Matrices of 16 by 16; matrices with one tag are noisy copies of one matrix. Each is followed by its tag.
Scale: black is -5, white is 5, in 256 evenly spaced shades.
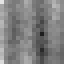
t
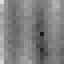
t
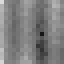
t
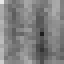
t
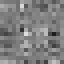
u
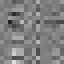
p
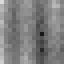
t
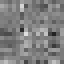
u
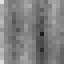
t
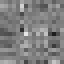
u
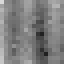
t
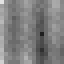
t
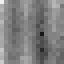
t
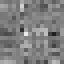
u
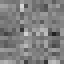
u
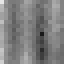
t
